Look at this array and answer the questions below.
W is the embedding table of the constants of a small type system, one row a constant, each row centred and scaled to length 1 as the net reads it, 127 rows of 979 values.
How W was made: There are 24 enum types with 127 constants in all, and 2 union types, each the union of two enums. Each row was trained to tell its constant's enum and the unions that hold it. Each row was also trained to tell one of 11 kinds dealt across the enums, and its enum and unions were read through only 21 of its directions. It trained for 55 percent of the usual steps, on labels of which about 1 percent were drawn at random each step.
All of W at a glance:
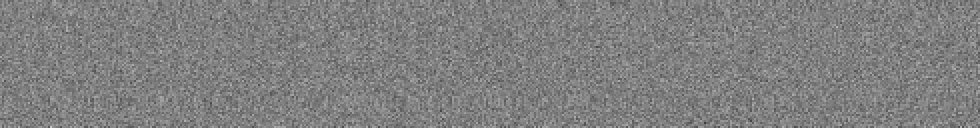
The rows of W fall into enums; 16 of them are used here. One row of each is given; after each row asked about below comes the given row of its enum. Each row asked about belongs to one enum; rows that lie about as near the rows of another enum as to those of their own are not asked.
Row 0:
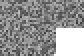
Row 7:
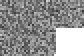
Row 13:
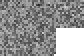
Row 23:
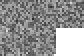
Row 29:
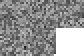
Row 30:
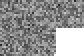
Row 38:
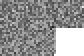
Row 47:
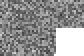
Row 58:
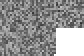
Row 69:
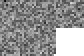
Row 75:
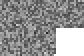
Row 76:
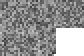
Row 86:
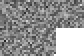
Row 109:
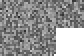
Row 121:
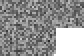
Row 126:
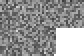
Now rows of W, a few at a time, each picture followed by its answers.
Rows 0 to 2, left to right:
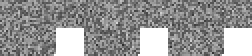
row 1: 58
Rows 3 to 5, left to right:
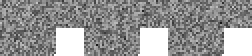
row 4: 58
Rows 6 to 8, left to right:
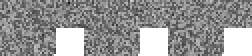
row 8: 47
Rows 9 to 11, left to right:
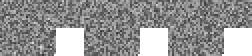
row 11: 13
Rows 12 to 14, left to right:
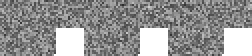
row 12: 69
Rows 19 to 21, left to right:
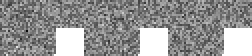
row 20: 30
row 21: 121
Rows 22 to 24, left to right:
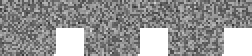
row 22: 58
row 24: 121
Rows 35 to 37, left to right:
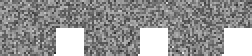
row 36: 126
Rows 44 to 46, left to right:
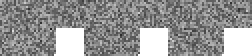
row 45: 30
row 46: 69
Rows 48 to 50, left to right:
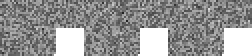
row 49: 58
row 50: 76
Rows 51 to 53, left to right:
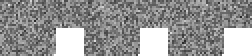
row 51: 121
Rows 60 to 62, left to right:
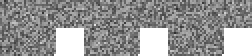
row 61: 30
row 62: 30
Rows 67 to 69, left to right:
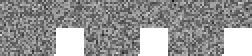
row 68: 29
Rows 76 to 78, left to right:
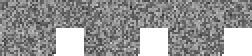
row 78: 109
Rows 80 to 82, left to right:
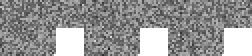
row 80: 58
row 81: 126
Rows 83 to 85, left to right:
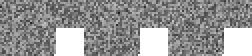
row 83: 121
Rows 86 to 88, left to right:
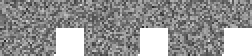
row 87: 126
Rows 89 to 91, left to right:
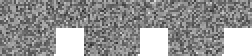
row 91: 38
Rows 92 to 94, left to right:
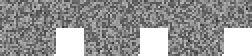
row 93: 38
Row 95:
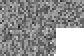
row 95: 47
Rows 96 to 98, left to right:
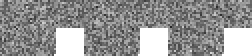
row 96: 76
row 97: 121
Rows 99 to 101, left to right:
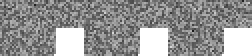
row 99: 47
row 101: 69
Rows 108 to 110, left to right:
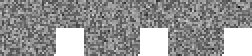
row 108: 109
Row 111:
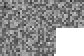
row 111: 47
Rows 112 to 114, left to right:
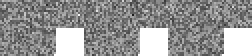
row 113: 38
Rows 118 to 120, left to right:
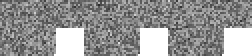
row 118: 38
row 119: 30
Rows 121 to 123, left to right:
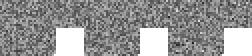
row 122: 76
